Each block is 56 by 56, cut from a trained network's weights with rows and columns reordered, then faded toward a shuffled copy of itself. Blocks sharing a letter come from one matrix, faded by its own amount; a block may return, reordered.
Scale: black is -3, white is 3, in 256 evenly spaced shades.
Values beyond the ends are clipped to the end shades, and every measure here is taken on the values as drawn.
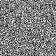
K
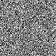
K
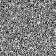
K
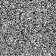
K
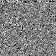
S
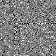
S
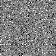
S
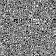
S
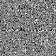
S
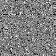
S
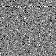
S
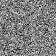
K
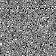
S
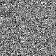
K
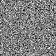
K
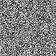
K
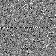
S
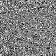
K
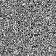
K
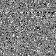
S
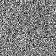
K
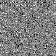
S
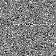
S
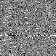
S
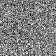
K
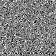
S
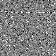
S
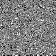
S
